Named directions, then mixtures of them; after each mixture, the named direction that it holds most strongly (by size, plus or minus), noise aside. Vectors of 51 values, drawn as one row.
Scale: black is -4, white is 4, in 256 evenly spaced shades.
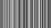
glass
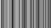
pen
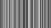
glass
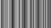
pen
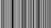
pen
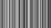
glass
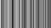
pen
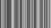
pen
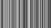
glass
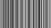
glass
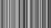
glass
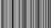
pen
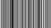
glass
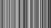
glass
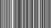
glass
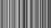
glass
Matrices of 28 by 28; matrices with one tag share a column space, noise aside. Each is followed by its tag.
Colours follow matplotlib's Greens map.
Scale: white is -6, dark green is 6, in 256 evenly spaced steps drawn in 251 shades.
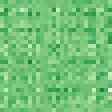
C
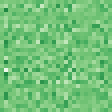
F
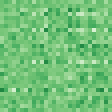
C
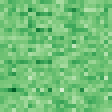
C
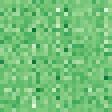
C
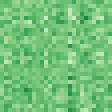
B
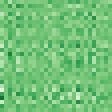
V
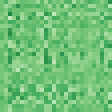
V
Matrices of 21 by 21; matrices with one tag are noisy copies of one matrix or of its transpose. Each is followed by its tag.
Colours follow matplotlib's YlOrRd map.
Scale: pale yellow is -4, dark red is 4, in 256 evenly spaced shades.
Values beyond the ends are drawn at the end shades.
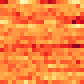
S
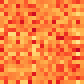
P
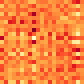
P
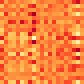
P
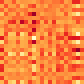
P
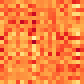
P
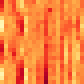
S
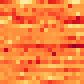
S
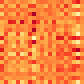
P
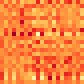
P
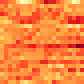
S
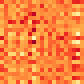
P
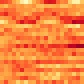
S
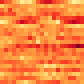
S
